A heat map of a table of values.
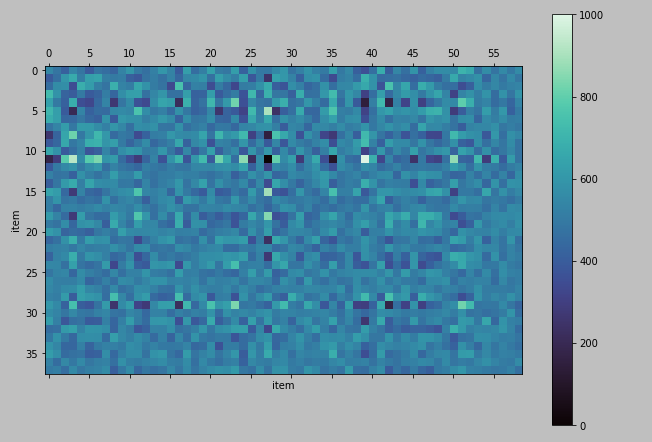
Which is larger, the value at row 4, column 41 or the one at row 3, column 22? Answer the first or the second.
the first
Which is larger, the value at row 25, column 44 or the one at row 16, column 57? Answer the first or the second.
the first
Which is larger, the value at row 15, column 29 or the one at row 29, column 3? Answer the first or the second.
the second
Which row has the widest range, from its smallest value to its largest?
11
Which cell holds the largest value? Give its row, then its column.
11, 39
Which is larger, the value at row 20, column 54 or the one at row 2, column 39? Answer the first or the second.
the second
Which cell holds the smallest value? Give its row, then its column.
11, 27
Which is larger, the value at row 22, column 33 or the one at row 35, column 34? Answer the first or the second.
the second
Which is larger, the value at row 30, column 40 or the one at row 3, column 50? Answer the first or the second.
the first
